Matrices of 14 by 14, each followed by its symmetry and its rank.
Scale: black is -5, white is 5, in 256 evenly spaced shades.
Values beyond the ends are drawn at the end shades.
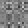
neither, rank two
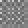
symmetric, rank two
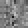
neither, rank three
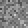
symmetric, full rank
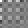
symmetric, rank one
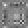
symmetric, rank two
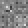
symmetric, rank three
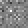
symmetric, rank three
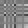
symmetric, rank one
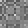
symmetric, rank two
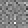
neither, rank three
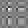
symmetric, rank one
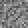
symmetric, full rank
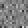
neither, rank three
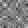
symmetric, rank three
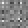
symmetric, rank two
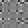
neither, rank two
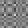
symmetric, rank one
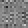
neither, rank three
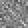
symmetric, full rank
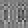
neither, rank two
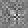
symmetric, rank three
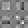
symmetric, rank two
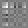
symmetric, rank one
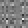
neither, rank two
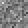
symmetric, full rank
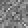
symmetric, full rank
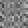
neither, rank two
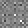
symmetric, rank three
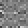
neither, rank three
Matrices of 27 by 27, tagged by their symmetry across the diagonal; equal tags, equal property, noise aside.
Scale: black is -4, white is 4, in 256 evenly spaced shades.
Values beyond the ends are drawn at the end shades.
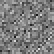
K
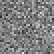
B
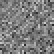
K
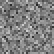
K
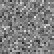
B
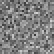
K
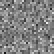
B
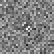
K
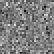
B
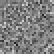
K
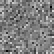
K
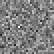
B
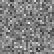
B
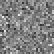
B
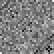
K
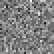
B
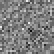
K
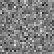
B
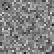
K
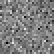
B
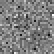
K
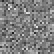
B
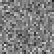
B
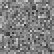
K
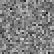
B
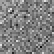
K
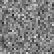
B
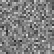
B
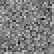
K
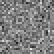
K
